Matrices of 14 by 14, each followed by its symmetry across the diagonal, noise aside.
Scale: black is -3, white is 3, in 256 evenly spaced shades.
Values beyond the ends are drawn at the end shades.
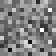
antisymmetric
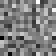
antisymmetric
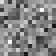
symmetric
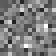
symmetric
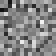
symmetric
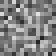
symmetric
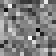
antisymmetric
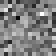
neither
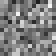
neither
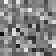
neither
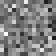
neither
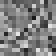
antisymmetric
